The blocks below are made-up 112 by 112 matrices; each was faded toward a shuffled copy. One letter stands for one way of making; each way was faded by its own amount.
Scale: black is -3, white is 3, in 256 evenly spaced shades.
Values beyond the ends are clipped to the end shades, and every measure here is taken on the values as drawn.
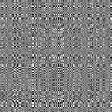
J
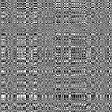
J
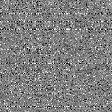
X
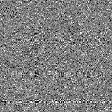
X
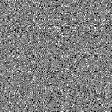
X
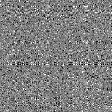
X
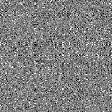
X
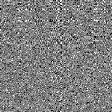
X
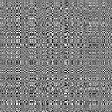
J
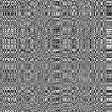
J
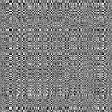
J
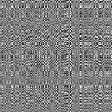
J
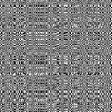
J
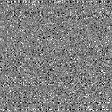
X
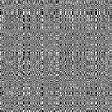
J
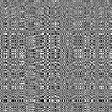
J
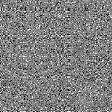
X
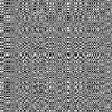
J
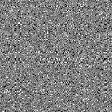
X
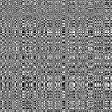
J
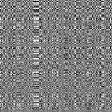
J
